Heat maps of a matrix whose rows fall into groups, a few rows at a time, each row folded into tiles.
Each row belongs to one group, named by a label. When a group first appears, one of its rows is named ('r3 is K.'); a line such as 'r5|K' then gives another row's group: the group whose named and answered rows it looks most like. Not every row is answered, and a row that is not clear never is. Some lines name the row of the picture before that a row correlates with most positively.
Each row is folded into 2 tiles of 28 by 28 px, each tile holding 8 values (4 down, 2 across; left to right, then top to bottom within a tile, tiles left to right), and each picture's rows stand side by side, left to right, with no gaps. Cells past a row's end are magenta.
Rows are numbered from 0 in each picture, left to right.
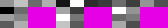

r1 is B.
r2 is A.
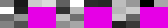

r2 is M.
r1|B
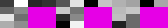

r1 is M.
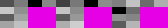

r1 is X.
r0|X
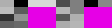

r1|X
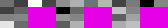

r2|X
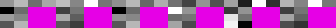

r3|A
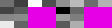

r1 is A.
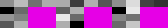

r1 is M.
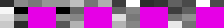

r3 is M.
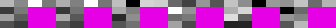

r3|A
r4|M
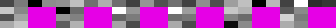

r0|X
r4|M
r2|A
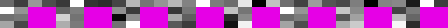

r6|X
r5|A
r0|A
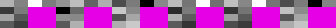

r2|X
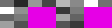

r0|A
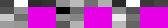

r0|B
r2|B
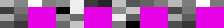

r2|M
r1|B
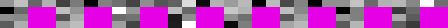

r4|M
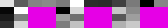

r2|X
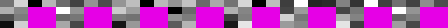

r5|B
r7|A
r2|M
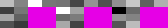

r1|A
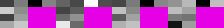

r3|M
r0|X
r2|X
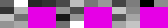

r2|X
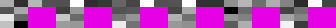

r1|B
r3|B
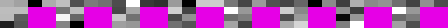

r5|X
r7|A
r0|M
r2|B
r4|A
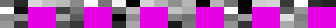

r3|M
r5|B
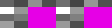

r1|A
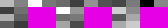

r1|A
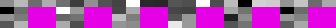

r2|B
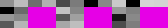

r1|X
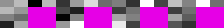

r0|M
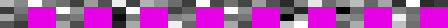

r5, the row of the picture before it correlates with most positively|1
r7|B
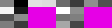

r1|A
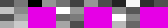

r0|X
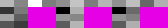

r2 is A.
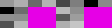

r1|X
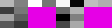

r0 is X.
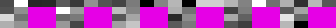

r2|X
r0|B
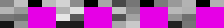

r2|X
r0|M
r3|M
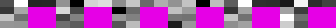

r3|M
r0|B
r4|B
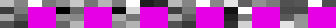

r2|B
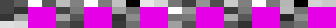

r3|A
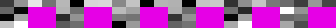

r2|M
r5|A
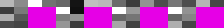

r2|A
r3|A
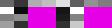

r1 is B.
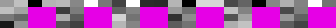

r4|X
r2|B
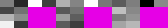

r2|X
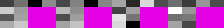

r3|A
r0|X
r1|X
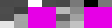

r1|X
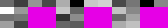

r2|X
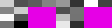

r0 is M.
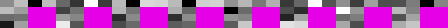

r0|M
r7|X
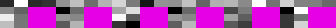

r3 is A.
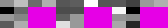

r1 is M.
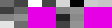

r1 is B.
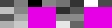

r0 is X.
